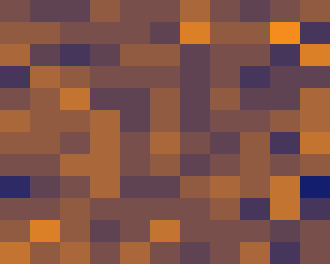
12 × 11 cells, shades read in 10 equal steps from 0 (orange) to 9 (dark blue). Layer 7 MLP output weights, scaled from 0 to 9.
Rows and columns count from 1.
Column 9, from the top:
6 4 5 7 6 5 4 4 4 7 5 3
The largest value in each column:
8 6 7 6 6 6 6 6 7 7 9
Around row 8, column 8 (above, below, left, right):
6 3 6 4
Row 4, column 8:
5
